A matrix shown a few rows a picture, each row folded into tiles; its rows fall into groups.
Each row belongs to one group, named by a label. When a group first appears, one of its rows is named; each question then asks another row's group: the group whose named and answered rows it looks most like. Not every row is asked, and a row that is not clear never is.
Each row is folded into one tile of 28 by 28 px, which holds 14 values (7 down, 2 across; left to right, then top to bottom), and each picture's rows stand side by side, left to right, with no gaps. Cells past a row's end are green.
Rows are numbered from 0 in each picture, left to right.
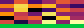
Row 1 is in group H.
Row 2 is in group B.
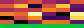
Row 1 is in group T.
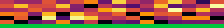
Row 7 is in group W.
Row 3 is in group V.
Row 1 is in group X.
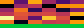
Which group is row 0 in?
V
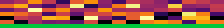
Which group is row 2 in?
W
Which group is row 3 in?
V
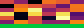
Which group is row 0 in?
T
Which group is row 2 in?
T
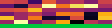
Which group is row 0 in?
B
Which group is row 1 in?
W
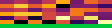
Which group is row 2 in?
V
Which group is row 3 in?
B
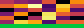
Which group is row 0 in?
H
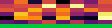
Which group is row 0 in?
X
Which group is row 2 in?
W
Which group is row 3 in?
X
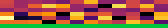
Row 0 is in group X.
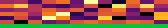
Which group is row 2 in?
T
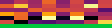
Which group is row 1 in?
X
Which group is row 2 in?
X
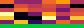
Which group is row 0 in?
T
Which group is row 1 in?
X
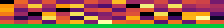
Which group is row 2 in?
H
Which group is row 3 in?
B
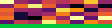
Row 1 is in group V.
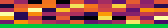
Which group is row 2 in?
W
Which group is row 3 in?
X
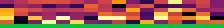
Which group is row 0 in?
V
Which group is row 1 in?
B
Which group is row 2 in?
B
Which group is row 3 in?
X
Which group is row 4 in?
V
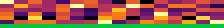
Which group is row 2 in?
W
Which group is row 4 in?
W
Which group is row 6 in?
H
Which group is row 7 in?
B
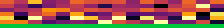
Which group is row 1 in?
V
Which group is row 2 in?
X
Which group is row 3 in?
B
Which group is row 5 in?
B
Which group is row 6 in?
X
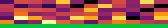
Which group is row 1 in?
B
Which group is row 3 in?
W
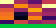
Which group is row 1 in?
W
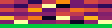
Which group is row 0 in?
B
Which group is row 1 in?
W
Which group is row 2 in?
V
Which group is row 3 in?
B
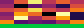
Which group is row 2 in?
T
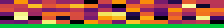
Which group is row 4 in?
T
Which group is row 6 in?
W
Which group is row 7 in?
V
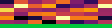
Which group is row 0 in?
W
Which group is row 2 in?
V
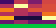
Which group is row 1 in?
X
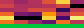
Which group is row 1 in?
X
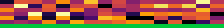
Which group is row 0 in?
W
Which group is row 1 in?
T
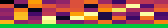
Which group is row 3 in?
T
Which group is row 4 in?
W
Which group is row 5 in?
T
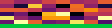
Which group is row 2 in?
T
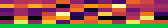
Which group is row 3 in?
H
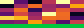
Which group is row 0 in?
V
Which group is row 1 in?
H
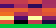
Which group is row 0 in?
V
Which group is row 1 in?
V
